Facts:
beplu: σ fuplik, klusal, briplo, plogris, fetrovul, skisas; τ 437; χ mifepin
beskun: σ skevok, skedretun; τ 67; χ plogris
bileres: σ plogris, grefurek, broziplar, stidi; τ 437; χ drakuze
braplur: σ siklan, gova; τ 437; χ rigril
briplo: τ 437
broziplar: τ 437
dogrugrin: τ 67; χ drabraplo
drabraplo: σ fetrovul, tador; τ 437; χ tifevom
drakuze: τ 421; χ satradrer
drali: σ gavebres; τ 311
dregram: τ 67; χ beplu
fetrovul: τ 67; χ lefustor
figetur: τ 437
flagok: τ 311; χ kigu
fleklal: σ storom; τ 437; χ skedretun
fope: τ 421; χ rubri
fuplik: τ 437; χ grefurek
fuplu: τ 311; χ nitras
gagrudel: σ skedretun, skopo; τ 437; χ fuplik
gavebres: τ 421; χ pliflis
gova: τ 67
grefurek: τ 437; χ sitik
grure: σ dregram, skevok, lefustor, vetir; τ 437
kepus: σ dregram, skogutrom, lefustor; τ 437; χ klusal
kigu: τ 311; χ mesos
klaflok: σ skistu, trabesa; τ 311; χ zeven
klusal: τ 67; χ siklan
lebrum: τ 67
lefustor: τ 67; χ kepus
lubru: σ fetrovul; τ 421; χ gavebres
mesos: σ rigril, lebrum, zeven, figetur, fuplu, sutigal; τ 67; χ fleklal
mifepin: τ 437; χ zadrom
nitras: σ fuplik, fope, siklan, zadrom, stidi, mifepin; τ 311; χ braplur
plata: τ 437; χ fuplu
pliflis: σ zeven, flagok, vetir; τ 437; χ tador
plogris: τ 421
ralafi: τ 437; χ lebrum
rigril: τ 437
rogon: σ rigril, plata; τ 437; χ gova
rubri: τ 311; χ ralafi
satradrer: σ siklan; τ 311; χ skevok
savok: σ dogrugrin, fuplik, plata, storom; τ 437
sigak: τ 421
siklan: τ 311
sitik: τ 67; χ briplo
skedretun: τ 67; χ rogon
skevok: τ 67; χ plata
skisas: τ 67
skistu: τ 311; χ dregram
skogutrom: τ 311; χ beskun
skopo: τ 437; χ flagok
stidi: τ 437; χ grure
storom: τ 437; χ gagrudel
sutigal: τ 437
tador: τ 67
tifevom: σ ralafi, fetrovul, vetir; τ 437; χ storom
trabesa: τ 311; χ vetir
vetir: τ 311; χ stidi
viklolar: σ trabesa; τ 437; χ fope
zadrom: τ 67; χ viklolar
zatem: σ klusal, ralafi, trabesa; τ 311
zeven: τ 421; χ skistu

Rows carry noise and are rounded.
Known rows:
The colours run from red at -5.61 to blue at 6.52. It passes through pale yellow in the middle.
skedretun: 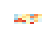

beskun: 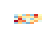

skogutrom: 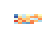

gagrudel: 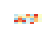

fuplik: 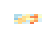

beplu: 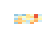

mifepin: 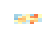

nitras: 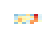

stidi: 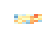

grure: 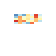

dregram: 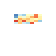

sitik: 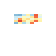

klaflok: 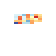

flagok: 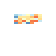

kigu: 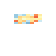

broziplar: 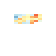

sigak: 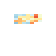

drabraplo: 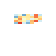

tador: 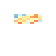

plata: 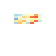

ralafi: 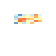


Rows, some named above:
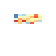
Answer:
dregram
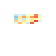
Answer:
storom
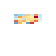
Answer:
mesos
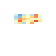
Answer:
briplo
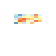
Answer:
ralafi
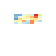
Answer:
siklan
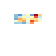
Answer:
gova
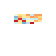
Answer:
skopo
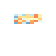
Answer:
drakuze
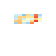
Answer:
savok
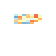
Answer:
bileres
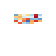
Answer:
drali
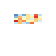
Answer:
grure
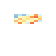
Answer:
tador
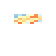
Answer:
tador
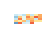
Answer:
trabesa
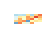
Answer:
skistu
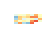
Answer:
dogrugrin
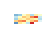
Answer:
fuplu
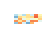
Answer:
drakuze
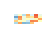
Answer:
bileres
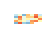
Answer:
lubru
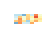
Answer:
zatem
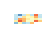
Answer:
rubri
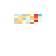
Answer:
fleklal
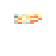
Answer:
fetrovul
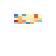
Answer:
kepus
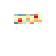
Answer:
viklolar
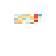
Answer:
fleklal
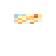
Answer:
klusal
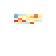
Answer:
skevok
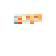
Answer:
trabesa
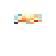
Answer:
lebrum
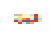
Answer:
gavebres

